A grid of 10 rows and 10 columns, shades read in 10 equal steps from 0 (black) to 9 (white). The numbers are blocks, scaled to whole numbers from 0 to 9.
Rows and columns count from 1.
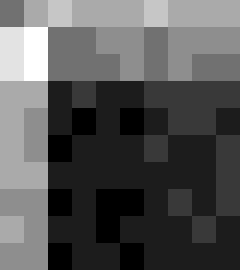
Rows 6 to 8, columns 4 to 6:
1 1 1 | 1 1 1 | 1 0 0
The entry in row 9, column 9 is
2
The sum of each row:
60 54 51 25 19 20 21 17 19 16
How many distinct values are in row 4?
3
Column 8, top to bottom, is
6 5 5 2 2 1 1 2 1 1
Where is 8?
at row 2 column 1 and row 3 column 1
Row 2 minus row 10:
3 4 4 3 4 5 3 4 4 4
